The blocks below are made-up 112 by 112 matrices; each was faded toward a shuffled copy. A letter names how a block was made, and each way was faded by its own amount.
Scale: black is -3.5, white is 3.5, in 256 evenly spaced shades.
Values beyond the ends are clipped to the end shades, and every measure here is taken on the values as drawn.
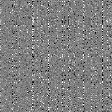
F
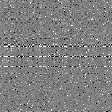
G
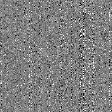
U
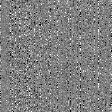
U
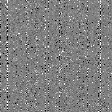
F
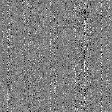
U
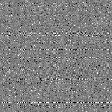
G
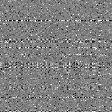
G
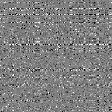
G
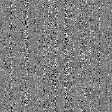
U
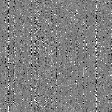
F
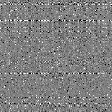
G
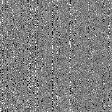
U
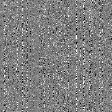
U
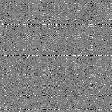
G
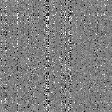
F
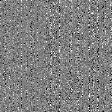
U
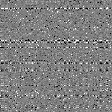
G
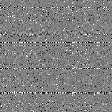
G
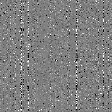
F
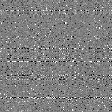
G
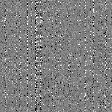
F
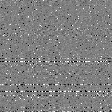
G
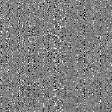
F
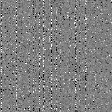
F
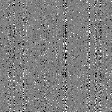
F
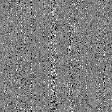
U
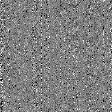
U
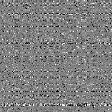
G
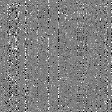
F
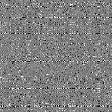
G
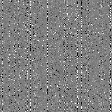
F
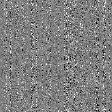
U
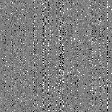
F
